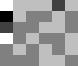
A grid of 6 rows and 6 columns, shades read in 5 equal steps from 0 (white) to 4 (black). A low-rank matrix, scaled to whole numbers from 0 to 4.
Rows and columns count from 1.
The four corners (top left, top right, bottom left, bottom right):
0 1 2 2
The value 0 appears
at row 1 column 1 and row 4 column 1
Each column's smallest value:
0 1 1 1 1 1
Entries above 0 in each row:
5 6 6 5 6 6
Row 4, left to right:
0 2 1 2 2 1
